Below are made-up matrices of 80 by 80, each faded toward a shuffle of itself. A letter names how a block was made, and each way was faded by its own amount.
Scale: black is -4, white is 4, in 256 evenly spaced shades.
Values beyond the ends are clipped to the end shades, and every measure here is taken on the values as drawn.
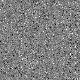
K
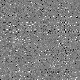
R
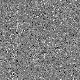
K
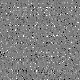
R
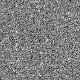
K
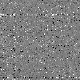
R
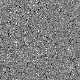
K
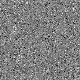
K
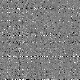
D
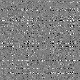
D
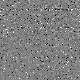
R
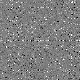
R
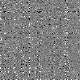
D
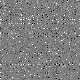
R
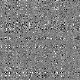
D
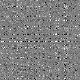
D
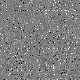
R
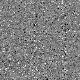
K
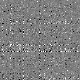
D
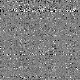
D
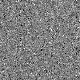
K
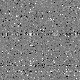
R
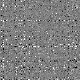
D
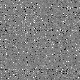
R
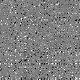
R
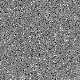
K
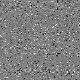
R
